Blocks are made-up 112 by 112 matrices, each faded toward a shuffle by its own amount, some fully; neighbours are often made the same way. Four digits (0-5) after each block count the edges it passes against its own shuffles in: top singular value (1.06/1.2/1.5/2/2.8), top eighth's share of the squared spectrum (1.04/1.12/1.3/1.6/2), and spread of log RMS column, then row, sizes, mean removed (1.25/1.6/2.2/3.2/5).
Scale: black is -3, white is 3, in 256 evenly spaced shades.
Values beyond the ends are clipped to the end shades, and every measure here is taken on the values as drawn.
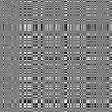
5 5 5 5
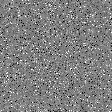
3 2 1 0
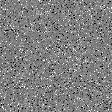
3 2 0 0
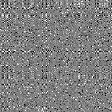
5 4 3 3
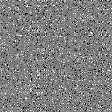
4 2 2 1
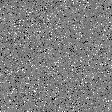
0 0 0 0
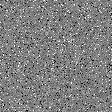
2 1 0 0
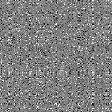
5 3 2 2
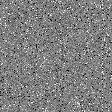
1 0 1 0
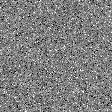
0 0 0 0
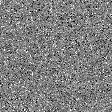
0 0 0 0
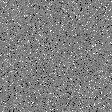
0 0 0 0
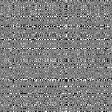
5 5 3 4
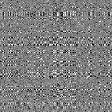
5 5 3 4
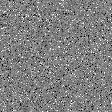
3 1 0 0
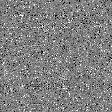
3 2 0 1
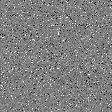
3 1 0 1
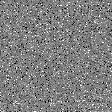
3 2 0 1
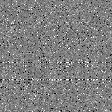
4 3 1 2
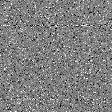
3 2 0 1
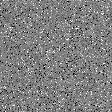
3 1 0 1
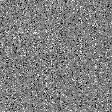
1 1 2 0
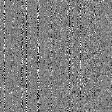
3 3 4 0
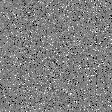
1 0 0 0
